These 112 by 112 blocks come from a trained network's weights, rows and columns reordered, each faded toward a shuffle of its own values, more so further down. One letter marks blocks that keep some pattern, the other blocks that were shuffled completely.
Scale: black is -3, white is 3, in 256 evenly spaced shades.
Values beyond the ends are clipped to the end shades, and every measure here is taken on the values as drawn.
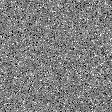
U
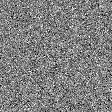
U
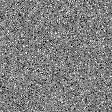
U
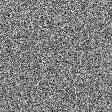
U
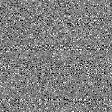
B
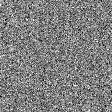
B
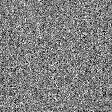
B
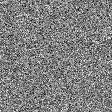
U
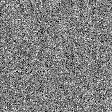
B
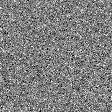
U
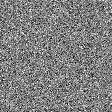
U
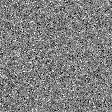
U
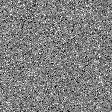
U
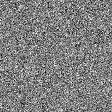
U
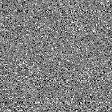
B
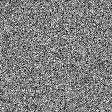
U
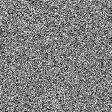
B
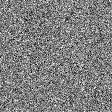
U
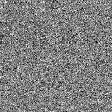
B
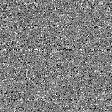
B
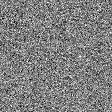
U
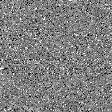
B
